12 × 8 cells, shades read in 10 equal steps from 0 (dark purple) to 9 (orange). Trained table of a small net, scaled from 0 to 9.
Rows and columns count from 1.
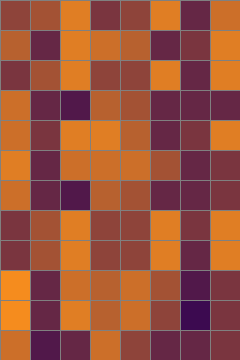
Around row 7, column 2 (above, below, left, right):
2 5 7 1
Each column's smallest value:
3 1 1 3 4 2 0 2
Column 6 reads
8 2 8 2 2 5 2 8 8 5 4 2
